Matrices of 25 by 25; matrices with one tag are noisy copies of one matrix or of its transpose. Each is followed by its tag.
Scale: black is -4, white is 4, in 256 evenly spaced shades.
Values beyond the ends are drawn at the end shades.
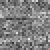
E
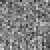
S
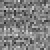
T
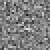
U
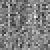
T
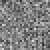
S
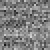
T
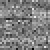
E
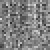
T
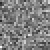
S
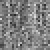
T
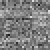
E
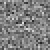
U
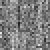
E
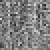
T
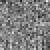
S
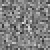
U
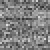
E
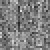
E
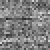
E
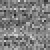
T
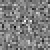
U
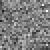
S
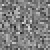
U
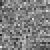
S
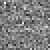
U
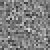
U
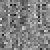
T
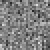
S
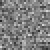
S
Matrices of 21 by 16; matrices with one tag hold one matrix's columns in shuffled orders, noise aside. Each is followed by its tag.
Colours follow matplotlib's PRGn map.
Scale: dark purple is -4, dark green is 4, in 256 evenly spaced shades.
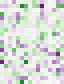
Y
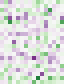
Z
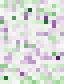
Z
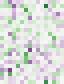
Y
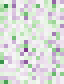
Y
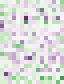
Z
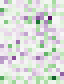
Z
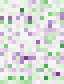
Z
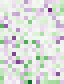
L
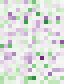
Z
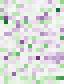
Z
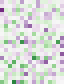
L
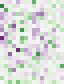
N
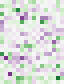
Z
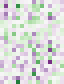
Y
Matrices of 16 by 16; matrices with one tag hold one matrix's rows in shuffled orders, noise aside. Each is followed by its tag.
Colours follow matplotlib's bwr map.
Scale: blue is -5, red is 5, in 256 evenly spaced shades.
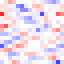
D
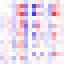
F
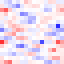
D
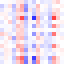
F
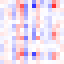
F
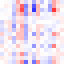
F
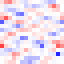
D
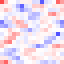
D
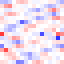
D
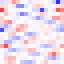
D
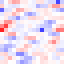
D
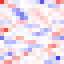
D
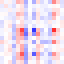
F
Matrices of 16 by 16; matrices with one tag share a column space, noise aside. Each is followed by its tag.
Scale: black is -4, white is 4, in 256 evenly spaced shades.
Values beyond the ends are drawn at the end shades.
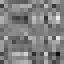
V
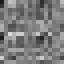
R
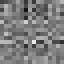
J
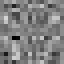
V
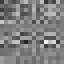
J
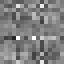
V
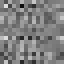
V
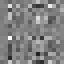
V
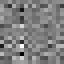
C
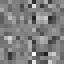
V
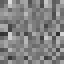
R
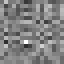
J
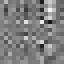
J
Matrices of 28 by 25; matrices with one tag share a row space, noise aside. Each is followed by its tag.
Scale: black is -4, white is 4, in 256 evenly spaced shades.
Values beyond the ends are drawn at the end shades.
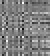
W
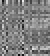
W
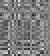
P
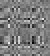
P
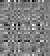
P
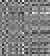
W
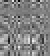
P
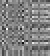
W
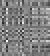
W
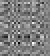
P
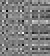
W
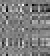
W
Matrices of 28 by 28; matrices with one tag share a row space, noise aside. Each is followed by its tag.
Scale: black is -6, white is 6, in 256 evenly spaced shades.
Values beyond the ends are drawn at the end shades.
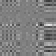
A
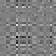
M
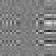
A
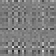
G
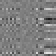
A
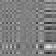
A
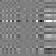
A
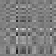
M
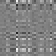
M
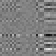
A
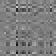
M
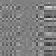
A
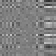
A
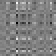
M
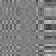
A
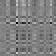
M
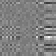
A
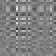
M
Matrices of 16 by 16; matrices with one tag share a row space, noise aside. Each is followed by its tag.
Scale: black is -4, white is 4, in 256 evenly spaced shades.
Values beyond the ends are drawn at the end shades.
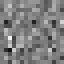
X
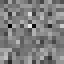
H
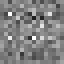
H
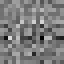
H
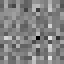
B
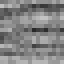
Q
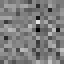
B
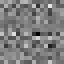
B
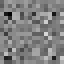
X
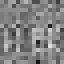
B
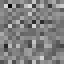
H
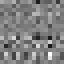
B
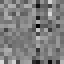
B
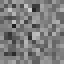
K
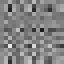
H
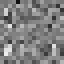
X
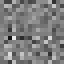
X
